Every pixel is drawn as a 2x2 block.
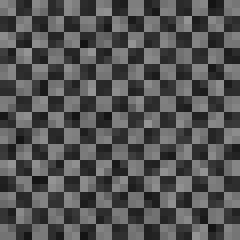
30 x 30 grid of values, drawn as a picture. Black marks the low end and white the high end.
The field is checkered. There is no overall slope. The histogram has two humps. Overall the values sit about 30% of the way up the scale.
